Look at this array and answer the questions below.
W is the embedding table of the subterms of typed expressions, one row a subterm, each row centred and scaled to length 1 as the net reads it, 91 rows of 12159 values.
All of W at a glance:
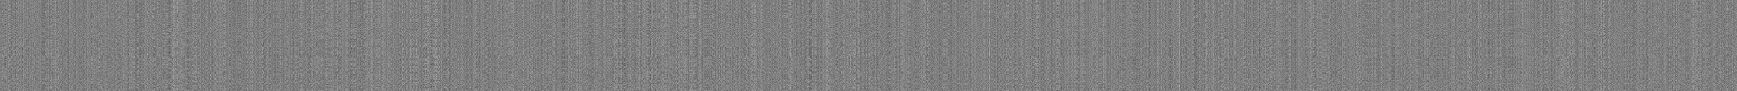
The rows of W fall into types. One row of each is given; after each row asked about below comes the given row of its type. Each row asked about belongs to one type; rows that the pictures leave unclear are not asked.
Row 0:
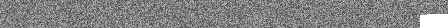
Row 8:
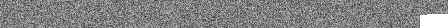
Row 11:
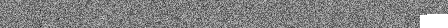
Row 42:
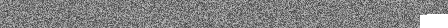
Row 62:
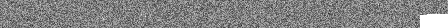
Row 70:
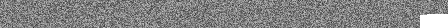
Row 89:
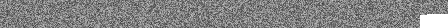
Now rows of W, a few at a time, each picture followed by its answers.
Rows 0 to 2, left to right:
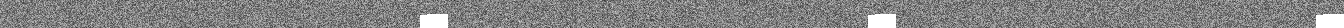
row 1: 8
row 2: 89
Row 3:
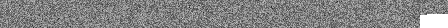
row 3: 89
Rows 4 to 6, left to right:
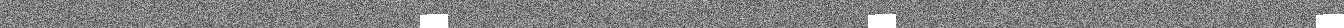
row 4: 42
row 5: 70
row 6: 11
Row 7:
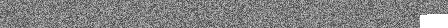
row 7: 89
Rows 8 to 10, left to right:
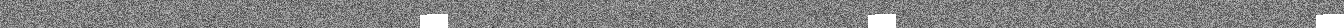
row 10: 89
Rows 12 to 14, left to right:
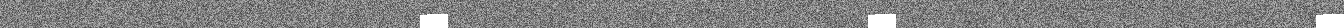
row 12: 11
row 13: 70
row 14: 0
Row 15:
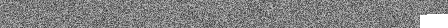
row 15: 42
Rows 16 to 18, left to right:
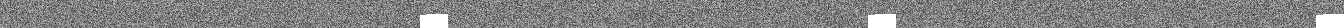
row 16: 70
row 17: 70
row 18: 0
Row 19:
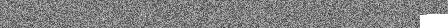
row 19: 62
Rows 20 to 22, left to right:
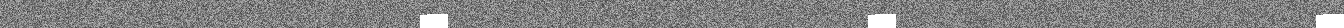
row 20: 11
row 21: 62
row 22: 0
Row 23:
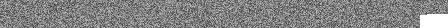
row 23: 89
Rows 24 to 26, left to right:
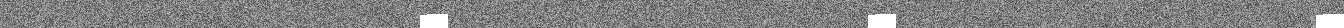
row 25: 8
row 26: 42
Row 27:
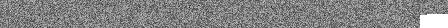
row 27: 89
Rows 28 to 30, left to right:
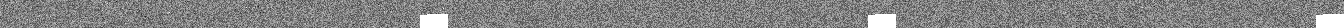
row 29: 0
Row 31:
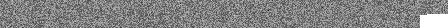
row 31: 11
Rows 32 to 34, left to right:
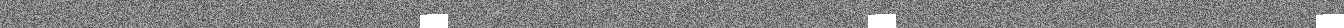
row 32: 8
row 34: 70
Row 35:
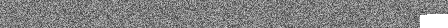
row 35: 0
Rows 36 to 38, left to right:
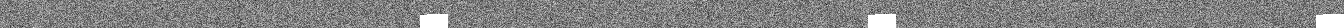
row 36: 62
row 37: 42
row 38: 70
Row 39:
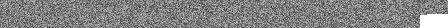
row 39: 89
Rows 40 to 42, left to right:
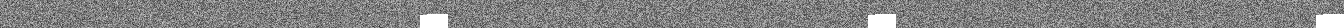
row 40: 42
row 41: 89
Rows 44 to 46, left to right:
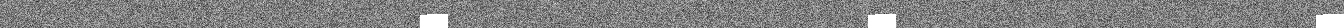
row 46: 8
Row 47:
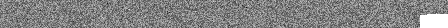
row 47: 0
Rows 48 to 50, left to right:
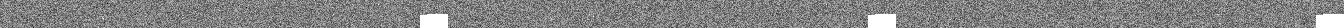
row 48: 70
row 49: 62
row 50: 42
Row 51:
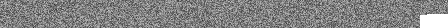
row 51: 89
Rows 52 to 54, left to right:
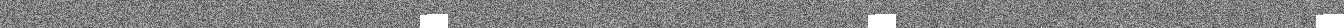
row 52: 8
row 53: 42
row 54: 11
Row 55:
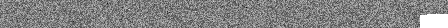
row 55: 0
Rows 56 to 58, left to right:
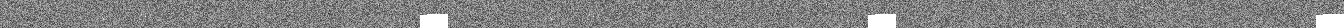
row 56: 62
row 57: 62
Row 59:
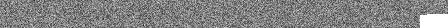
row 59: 0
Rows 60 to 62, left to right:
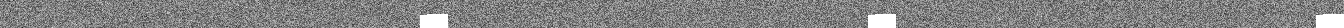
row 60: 62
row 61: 70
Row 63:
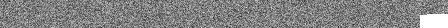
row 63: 11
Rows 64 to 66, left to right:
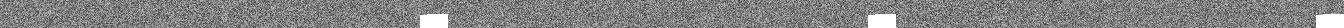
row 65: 0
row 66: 70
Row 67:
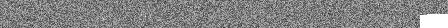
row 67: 62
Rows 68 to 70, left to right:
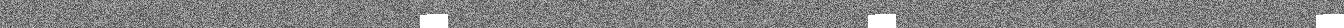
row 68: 11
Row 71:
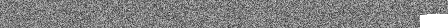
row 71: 0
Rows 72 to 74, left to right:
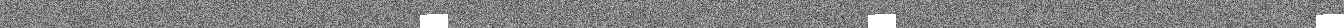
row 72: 0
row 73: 0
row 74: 89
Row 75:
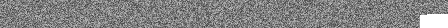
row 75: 89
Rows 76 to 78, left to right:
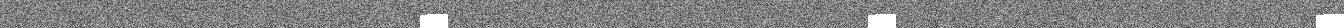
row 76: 0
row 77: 8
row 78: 11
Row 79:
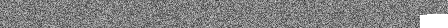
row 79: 11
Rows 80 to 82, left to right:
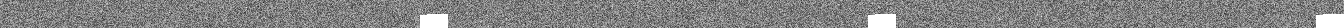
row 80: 42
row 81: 0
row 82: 62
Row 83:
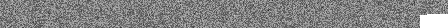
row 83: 11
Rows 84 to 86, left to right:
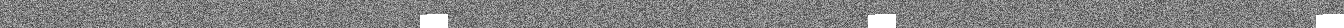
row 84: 70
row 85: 89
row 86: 42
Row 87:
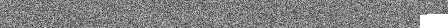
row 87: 42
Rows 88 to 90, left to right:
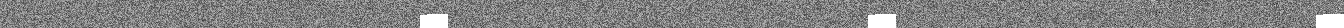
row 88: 8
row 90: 70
